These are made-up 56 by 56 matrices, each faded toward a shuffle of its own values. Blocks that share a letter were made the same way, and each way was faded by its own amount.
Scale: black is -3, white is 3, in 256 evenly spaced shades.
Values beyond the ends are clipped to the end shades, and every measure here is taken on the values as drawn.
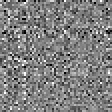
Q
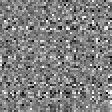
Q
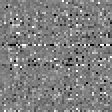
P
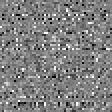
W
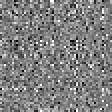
Q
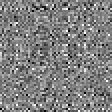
Q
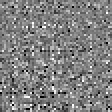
P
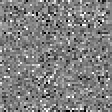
P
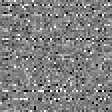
W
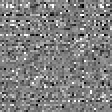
W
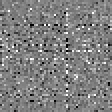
W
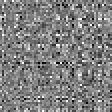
Q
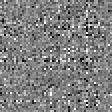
P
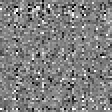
P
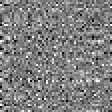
Q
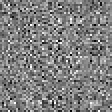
Q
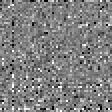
P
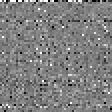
W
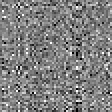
Q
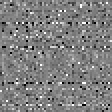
W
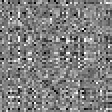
Q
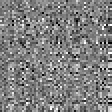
Q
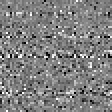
W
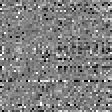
W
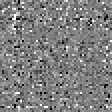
P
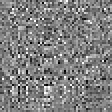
Q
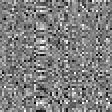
Q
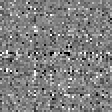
P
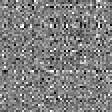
Q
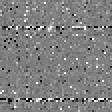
W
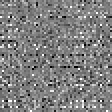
W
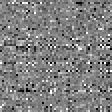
W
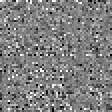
P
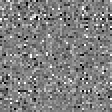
P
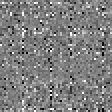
P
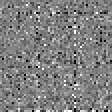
P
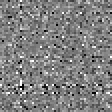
P
